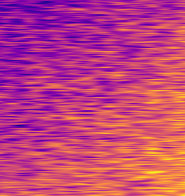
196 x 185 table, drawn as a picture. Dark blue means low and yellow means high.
Neither half mirrors the other. The values follow a bell shape. The top left is the ninth with the lowest average. There is an overall slope up to the bottom right. Streaks run across, left to right. The ninth with the highest average is the bottom right.
